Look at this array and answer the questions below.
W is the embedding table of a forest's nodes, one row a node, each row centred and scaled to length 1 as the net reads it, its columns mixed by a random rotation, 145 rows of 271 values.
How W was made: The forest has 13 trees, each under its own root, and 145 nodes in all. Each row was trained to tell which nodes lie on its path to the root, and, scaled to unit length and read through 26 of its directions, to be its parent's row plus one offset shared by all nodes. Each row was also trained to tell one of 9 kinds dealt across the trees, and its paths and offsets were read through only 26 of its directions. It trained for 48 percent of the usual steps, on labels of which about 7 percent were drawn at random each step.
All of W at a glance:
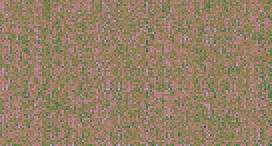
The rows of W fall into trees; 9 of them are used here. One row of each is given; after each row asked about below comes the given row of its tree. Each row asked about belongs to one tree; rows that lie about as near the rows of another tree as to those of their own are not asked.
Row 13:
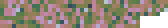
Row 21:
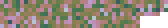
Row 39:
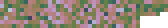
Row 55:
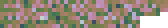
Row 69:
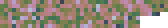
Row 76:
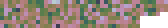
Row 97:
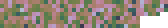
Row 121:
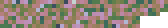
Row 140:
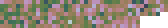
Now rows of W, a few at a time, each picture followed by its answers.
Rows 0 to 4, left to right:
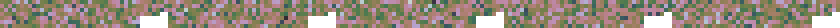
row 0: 13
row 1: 97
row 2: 39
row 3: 121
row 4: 21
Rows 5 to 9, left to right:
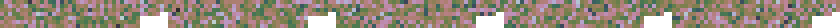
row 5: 97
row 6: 21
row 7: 121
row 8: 121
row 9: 55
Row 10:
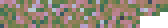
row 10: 121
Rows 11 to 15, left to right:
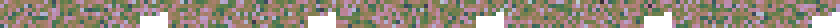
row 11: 121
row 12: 21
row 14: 39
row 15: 76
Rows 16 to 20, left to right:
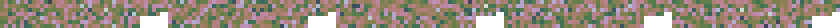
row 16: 55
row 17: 121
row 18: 21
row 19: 76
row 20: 13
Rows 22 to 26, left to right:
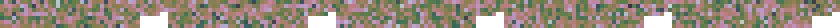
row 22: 76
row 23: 13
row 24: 69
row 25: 21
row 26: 140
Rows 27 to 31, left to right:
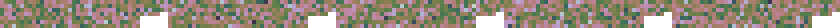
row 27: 76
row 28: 13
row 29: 13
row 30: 69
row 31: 69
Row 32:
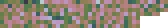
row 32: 55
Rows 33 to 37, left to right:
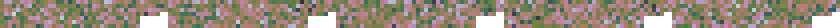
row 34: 39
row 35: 76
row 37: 39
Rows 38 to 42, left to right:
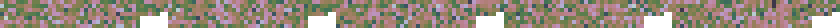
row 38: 39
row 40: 55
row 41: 76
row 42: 121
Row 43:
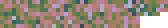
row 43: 76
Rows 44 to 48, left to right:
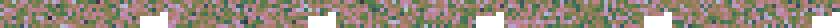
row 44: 13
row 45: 13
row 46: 97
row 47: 21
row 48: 121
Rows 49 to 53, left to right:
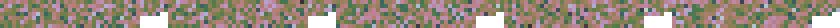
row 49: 97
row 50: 97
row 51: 55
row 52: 97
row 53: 39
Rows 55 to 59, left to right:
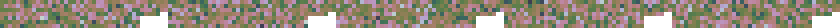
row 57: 39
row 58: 55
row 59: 69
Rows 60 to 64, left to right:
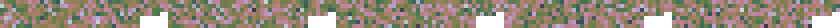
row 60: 39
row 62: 76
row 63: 13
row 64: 13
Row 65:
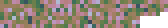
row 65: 76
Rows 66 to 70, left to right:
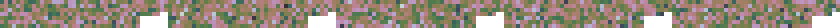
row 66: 55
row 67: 55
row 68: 69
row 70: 21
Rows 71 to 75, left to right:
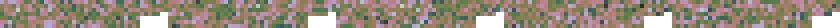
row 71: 69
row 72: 97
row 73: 39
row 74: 121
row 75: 69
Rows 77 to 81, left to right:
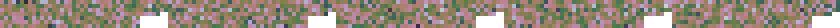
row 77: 21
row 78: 21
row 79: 55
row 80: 97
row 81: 121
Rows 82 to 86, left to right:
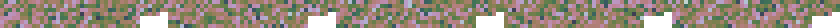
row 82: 21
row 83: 121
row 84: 121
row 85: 69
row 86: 121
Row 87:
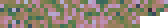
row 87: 39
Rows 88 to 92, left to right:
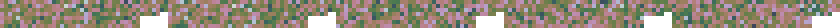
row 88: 121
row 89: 121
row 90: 69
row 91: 69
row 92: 76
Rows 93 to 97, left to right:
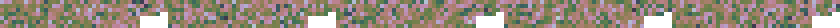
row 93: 140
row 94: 55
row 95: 76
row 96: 121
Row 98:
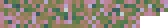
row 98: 21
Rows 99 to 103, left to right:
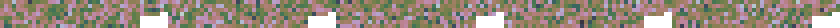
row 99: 97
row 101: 55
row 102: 13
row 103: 97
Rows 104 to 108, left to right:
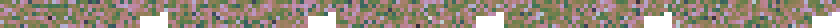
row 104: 13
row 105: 13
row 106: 55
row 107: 97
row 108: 140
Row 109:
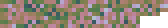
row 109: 55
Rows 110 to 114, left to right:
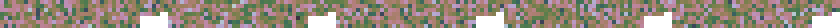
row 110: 69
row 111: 69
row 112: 13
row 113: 76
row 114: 121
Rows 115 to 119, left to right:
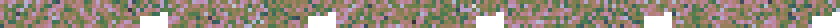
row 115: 121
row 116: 39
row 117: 13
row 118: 21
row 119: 39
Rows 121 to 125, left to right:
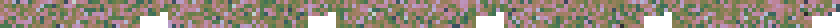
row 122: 69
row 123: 97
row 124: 21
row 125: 97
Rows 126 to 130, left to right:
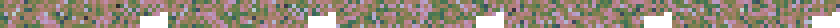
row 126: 55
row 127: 55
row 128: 140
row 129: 21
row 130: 13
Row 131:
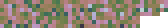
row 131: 97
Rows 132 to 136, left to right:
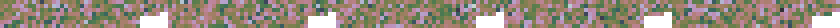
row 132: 76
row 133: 21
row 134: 13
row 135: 21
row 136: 76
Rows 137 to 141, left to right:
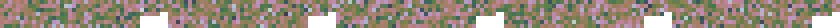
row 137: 97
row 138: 21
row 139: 121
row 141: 76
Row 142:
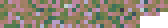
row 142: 97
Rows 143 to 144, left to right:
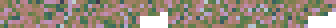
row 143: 69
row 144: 39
